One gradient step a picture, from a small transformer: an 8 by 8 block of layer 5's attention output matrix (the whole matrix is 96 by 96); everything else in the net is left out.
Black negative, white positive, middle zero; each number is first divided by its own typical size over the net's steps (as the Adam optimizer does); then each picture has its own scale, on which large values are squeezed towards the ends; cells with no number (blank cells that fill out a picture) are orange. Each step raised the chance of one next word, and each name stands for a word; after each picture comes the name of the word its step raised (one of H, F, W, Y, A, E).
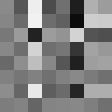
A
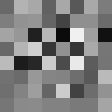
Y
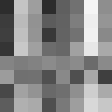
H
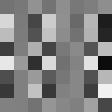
Y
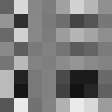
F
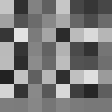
A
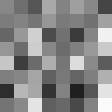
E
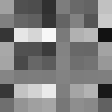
E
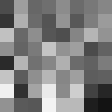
E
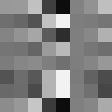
F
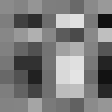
F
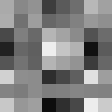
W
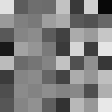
W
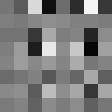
W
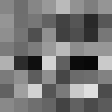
Y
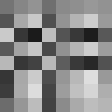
Y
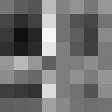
H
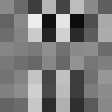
E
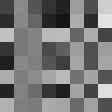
A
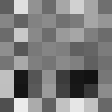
F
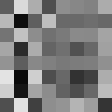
F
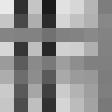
H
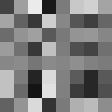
F
